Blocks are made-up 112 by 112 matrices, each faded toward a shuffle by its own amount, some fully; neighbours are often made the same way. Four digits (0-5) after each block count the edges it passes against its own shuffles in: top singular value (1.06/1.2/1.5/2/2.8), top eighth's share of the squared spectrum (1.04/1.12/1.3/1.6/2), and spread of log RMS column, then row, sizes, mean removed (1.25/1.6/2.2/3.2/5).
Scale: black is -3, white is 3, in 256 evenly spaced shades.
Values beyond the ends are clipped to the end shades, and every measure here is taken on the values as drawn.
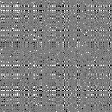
5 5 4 4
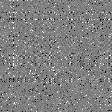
4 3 1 2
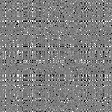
5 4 3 3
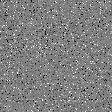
3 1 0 0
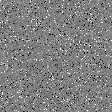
2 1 0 0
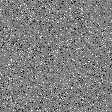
0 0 0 0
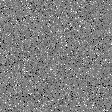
0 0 0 0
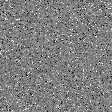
0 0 0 0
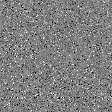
1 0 0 1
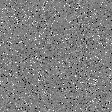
2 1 0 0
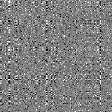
5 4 3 2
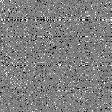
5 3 1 2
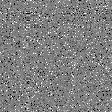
4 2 0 1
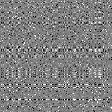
5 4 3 3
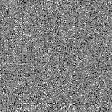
3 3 1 1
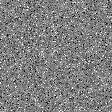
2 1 0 0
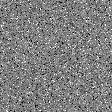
1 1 0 0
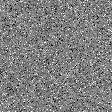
0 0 0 0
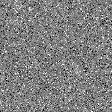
3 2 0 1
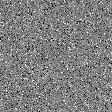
0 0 0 0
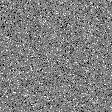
0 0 0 0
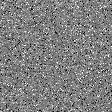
0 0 0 0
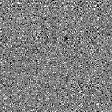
4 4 2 2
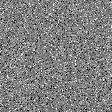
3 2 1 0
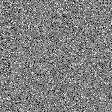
3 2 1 1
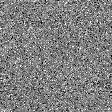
2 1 0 0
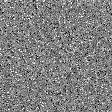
2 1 0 0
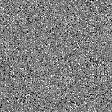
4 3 1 1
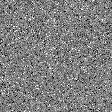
2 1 0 0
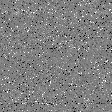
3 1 0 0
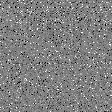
3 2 0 1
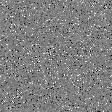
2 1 0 0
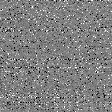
4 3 1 2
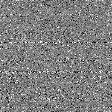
2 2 0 3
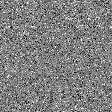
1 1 0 2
